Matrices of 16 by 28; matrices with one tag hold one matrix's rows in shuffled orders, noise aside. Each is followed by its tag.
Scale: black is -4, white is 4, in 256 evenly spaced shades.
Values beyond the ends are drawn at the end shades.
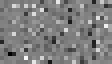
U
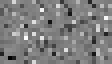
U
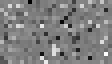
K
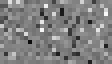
K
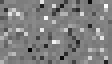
K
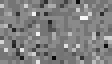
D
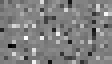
U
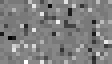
U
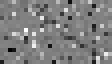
U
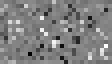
K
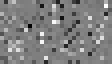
K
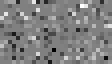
D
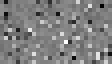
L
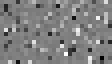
L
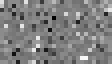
D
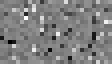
U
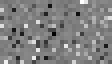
D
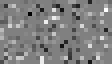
K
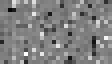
U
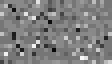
D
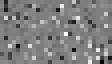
L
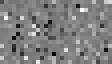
D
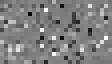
K
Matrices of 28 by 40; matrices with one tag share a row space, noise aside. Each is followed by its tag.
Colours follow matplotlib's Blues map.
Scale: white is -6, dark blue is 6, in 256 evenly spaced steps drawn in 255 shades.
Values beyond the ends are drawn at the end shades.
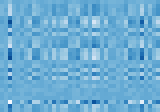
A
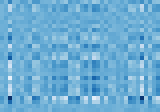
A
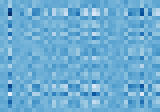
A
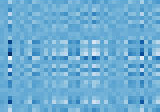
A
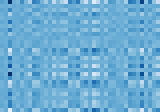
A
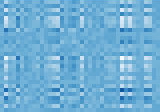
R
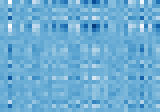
A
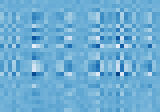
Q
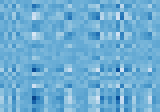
Q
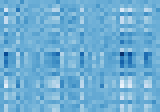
R
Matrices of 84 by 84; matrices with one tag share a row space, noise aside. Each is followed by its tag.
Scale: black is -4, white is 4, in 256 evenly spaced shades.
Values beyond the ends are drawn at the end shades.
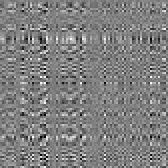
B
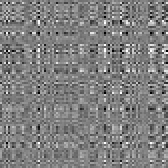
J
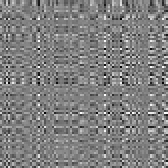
J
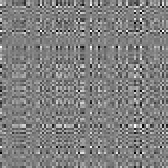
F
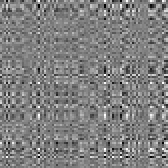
J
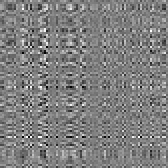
B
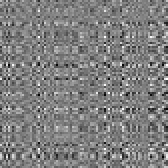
J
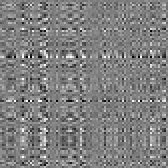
B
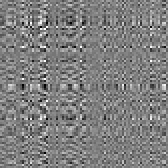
B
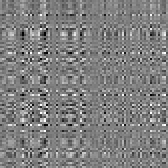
B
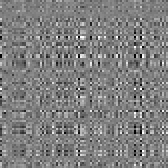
F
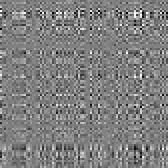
F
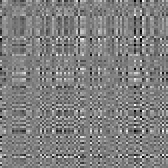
F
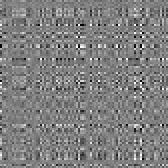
F
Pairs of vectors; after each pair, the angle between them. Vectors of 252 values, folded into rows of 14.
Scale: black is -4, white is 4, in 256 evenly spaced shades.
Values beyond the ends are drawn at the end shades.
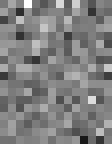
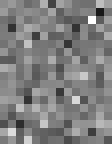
orthogonal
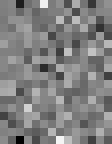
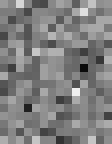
partly opposed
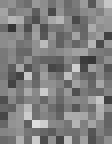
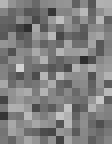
partly aligned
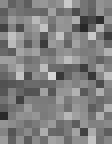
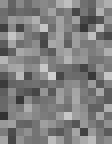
nearly parallel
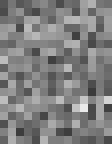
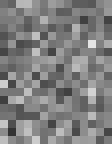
partly opposed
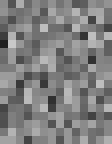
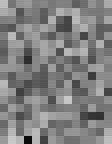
partly aligned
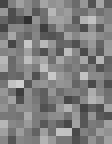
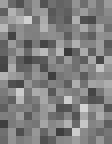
nearly opposite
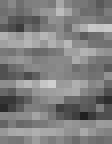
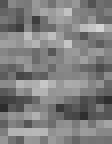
nearly parallel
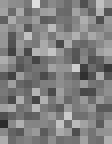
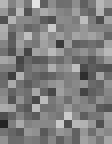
nearly parallel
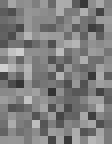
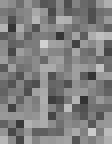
orthogonal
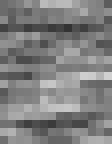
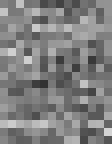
partly opposed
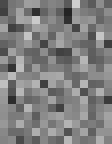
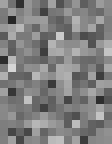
orthogonal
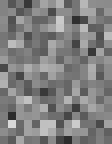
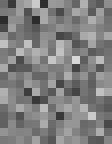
orthogonal
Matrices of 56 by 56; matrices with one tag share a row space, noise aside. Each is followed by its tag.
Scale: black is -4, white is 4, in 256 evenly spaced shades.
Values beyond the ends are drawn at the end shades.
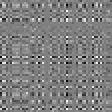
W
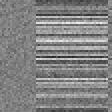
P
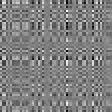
W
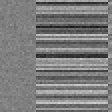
P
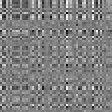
W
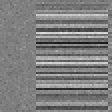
P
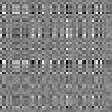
W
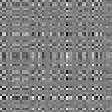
W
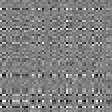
W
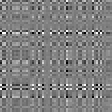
W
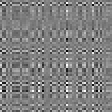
W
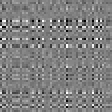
W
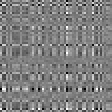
W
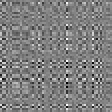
W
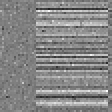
P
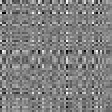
W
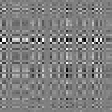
W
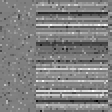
P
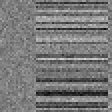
P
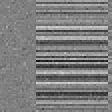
P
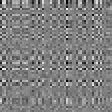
W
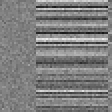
P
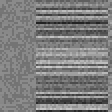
P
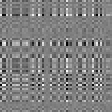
W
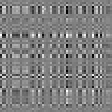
W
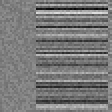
P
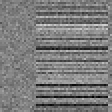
P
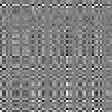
W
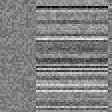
P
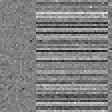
P
